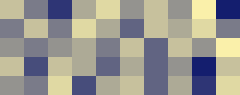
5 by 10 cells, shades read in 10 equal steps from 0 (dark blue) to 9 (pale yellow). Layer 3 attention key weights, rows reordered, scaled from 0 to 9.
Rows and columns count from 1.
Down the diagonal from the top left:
7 7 5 6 6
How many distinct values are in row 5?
8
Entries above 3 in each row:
8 9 9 6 7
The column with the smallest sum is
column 2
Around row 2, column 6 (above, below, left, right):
5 7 6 7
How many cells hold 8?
5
